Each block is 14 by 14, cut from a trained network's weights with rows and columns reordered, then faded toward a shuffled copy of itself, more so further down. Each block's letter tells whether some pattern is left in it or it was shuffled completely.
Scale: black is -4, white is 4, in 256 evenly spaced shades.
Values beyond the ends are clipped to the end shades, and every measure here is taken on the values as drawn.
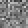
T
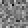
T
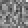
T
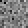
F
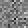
T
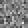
T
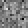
T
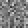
T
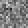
F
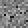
F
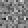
T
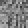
T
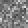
F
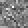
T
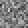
F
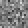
F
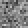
F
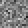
F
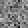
F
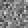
F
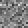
T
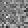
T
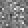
T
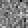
F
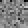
T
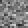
T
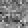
T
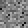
F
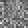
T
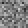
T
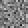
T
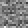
T
